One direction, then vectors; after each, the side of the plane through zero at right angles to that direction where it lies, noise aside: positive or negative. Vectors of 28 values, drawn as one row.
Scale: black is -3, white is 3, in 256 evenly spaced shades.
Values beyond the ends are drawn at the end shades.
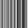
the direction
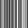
negative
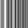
positive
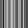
negative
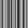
positive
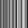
negative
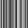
negative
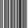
positive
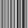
positive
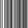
positive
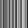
negative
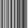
positive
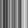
negative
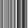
positive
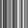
negative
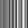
negative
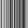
positive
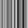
positive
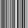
positive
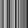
negative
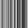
positive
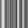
negative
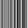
positive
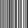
negative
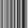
positive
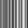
negative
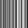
negative
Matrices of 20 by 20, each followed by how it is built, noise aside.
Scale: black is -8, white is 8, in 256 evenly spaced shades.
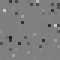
sparse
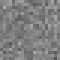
low rank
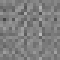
low rank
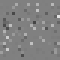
sparse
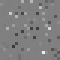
sparse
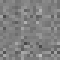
low rank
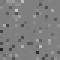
sparse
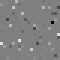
sparse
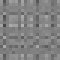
low rank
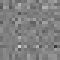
low rank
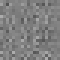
low rank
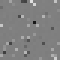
sparse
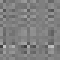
low rank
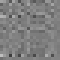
low rank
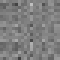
low rank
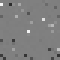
sparse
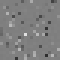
sparse
